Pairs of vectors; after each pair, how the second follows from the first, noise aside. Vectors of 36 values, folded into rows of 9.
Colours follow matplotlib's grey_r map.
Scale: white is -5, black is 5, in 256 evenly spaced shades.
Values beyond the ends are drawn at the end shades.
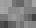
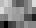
scaled up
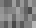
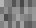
reversed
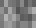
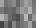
reversed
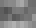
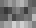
scaled up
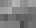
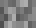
shuffled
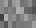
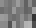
shuffled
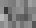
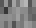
shuffled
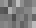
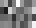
scaled up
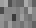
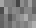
shuffled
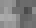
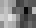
scaled up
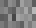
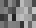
scaled up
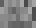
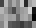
scaled up
